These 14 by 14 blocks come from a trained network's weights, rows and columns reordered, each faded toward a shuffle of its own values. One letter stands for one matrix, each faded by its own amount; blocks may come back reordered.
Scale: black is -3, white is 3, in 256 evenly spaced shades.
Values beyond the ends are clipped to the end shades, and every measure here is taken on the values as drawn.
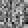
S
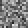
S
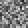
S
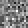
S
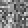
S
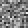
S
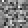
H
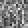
S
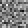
S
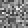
H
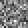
S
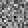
S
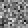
S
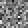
H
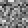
H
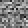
H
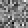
S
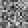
S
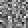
S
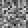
S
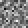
S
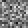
H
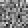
H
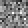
H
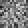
S
